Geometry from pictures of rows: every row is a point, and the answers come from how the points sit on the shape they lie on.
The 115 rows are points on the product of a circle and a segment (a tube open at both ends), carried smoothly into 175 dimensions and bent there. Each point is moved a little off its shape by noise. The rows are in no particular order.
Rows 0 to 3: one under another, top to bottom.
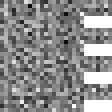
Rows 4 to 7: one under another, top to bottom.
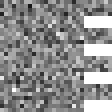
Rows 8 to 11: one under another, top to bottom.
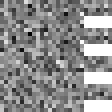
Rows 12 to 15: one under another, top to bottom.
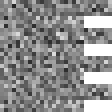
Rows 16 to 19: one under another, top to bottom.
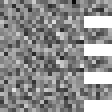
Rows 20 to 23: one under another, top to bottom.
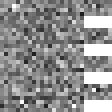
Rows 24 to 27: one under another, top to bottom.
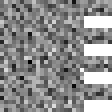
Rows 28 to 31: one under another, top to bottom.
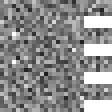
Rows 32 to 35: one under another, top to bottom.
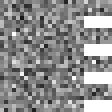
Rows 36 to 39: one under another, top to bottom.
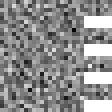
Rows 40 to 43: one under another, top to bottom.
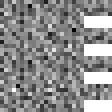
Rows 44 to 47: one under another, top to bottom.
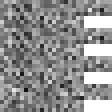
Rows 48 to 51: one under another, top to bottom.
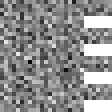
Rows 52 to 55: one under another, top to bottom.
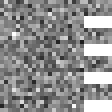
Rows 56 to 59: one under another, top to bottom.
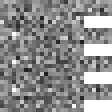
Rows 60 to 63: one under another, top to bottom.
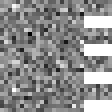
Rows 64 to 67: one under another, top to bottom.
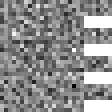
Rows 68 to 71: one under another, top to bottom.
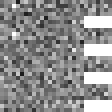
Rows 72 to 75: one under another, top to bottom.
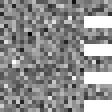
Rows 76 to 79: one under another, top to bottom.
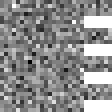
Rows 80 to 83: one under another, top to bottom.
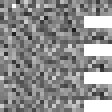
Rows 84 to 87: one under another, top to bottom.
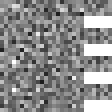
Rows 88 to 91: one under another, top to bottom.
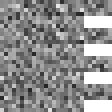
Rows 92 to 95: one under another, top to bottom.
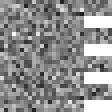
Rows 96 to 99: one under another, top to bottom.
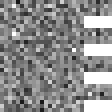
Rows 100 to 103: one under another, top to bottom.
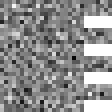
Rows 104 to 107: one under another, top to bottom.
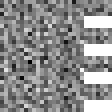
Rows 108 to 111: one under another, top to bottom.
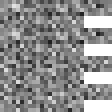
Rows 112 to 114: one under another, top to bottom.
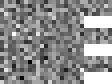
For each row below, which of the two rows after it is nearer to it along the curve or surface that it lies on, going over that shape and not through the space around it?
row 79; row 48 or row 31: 31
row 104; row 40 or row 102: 40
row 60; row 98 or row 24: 24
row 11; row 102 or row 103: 103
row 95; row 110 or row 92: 92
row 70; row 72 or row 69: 72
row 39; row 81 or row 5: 81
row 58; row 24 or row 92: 92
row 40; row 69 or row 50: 50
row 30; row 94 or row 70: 70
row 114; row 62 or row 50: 50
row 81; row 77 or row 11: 77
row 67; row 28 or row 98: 28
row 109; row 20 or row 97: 20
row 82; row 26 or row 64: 26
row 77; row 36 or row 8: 8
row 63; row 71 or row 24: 71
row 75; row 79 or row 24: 79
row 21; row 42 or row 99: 99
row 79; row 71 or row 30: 30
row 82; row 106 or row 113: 106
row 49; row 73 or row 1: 1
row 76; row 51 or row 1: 1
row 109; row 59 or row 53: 53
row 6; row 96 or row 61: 61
